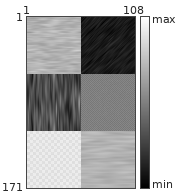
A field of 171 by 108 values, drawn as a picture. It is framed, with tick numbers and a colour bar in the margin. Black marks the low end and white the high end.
It is made of 3 by 2 panels. Panel 1,1: high, streaked across, faint in contrast. Panel 1,2: very low, slanting up to the right, faint in contrast. Panel 2,1: low, streaked downward. Panel 2,2: middling, checkered, faint in contrast. Panel 3,1: very high, checkered, faint in contrast. Panel 3,2: high, streaked across, faint in contrast.
